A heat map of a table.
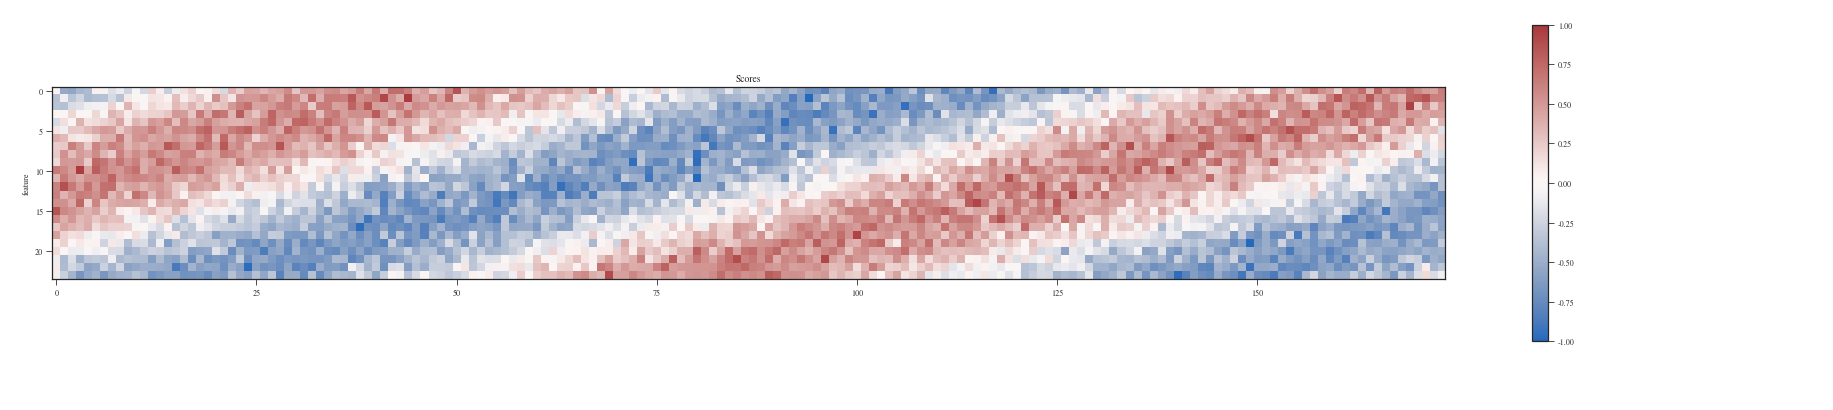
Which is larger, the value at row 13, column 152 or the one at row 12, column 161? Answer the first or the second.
the first
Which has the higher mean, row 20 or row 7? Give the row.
7
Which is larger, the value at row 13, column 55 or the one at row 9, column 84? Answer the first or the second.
the second
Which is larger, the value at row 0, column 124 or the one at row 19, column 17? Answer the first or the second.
the second
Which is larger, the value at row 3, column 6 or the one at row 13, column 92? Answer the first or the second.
the second
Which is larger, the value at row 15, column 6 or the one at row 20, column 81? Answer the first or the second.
the second
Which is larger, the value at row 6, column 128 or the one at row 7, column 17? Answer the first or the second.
the second
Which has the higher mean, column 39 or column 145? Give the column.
145
